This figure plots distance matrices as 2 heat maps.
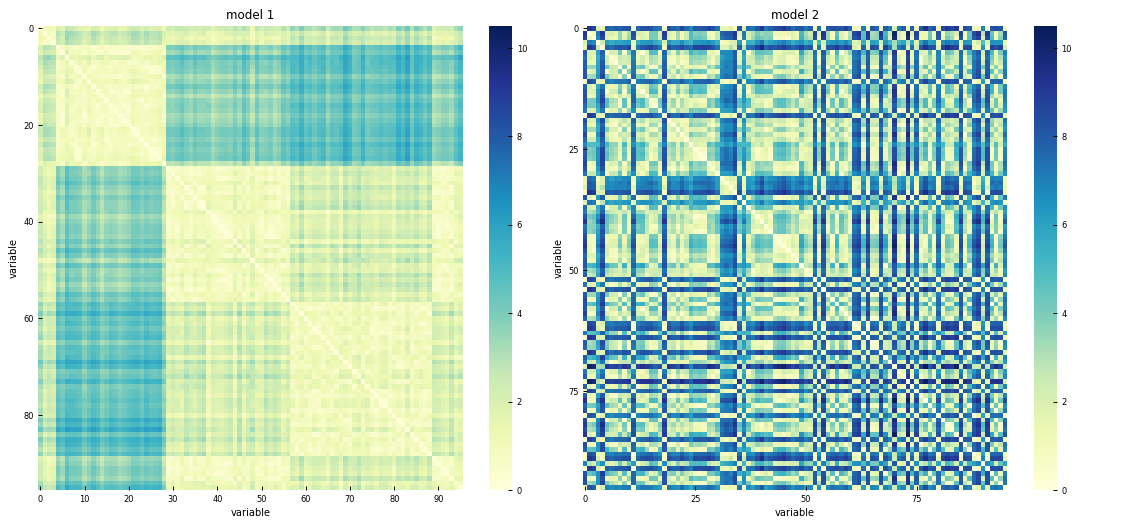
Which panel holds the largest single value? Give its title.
model 2
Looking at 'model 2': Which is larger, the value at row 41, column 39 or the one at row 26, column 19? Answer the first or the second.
the second
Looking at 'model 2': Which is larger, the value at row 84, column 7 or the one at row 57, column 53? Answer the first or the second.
the second
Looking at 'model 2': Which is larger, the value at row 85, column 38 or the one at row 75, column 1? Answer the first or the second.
the second
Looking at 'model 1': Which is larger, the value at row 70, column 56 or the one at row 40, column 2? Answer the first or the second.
the first
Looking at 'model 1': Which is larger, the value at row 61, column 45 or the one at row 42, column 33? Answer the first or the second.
the first
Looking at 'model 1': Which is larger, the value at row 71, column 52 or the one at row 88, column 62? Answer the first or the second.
the first
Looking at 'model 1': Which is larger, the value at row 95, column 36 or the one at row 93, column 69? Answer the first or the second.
the second
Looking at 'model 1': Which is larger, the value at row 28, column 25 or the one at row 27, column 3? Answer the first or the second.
the second
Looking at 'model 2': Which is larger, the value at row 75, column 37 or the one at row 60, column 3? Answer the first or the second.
the first
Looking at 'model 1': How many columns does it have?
96
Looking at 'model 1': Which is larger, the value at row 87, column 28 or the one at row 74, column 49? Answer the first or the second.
the first
